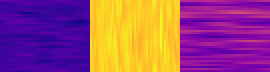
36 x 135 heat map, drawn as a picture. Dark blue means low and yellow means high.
The table splits into one row of 3 panels. Panel 1,1: very low, streaked across, faint in contrast. Panel 1,2: very high, streaked downward, faint in contrast. Panel 1,3: low, streaked across.
